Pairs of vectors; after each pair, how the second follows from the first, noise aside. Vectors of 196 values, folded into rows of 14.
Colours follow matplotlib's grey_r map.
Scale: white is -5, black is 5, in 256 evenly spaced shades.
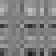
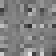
sign-scrambled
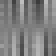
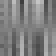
negated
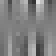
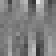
copied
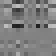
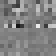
sign-scrambled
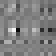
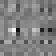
copied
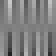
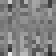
sign-scrambled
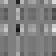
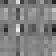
negated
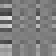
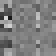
sign-scrambled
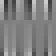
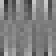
copied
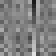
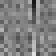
copied
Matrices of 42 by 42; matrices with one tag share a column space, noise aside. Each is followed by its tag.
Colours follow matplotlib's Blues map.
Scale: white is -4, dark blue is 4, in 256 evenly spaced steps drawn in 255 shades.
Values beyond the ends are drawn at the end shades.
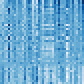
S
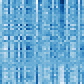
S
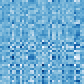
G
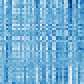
S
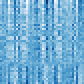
S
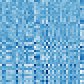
G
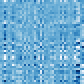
G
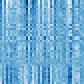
S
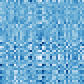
G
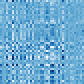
G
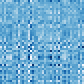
G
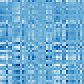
G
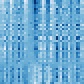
S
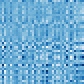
G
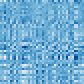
G
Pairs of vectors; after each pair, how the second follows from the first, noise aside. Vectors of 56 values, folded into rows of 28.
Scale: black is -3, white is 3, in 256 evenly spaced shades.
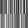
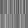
shrunk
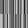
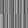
shrunk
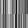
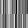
copied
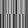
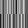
copied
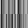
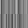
shrunk
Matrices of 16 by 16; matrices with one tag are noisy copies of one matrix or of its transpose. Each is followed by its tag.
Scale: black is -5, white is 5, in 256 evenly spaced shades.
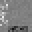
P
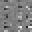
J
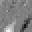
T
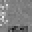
P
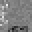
P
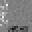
P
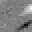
T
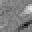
T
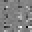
J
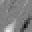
T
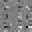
J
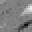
T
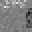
P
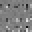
J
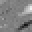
T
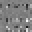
J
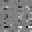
J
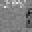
P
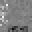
P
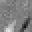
T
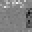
P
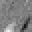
T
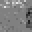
P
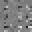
J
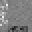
P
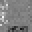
P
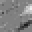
T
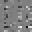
J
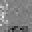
P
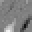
T
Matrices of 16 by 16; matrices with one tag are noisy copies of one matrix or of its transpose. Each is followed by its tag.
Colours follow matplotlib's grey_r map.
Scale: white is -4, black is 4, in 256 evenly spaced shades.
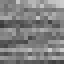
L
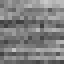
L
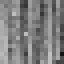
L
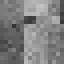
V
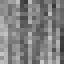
L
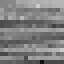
L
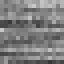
L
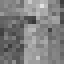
V
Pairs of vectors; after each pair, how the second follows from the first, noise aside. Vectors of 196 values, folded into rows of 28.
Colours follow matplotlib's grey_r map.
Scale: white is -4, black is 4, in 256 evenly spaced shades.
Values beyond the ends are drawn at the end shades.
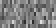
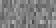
shrunk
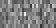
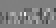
partly zeroed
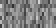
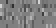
partly zeroed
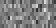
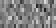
sign-scrambled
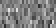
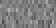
shrunk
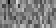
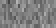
shrunk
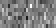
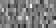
sign-scrambled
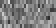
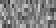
sign-scrambled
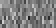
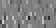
partly zeroed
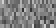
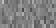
shrunk
